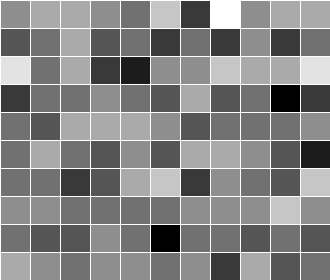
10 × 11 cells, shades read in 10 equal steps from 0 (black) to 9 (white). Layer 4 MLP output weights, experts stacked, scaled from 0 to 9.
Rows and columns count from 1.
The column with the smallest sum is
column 10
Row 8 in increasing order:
4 4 4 4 5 5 5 5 5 5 7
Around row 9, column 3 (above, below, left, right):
4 4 3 5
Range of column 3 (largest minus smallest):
4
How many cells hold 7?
5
